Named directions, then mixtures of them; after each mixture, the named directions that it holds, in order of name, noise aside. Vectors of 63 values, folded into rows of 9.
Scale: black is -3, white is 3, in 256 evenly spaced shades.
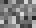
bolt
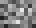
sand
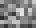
bolt, sand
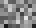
bolt, sand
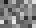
bolt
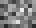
sand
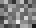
bolt, sand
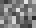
bolt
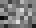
sand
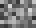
bolt, sand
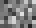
bolt, sand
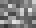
bolt, sand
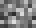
bolt, sand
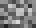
sand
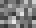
bolt, sand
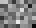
bolt, sand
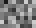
bolt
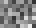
bolt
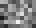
sand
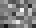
sand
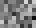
bolt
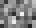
bolt, sand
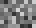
bolt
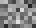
bolt, sand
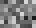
bolt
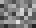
sand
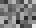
bolt, sand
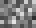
bolt, sand
